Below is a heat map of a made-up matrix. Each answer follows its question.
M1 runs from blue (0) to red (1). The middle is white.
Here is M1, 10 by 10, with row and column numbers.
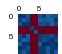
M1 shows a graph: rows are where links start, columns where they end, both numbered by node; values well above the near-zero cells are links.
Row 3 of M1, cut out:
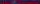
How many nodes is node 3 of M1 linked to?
9
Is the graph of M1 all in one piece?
yes
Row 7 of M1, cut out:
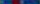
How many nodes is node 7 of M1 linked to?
2
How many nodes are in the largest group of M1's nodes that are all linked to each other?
3
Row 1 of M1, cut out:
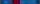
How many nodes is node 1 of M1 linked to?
2
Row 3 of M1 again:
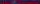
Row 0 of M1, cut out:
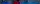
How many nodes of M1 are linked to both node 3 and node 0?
1
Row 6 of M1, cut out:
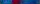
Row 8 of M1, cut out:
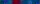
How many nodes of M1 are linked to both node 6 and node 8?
2
